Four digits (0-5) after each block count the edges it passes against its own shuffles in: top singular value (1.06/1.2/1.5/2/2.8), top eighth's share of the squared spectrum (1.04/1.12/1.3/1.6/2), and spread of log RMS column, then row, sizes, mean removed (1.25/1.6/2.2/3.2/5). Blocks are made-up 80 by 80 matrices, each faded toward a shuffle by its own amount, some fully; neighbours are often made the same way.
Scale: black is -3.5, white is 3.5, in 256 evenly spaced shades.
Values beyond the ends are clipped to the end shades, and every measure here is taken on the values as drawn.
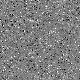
2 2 0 1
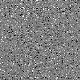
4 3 1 1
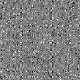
4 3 2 2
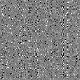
4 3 2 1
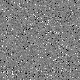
3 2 1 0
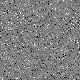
2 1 0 0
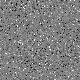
1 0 0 0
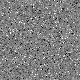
0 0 0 0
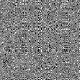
4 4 3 2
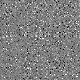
3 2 1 1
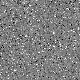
0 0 0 0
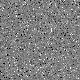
2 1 0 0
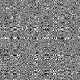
4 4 2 3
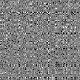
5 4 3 3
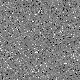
2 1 0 0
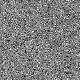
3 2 1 0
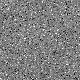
0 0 0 0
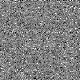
3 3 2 1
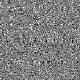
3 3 1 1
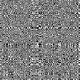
4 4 3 3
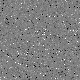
0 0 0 0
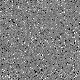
3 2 1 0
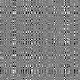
5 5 4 3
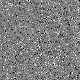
3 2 1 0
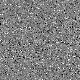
1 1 0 2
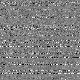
2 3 0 4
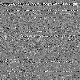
2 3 0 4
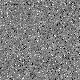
0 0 0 0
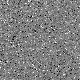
0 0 0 0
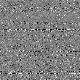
2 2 0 3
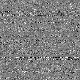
2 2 0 3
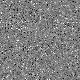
0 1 0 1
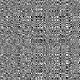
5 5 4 3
